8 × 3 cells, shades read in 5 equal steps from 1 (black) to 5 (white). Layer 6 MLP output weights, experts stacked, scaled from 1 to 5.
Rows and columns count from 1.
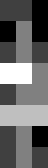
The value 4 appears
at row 6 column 1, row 6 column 2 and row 6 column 3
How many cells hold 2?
8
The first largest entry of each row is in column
1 2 2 1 2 1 2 2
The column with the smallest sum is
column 3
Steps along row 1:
same down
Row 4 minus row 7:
3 2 2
